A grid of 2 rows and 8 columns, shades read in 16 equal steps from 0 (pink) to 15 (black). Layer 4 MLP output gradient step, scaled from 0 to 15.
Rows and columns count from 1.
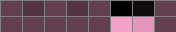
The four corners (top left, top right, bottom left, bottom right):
9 9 9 9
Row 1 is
9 10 9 10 9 15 14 9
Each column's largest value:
9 10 9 10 9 15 14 9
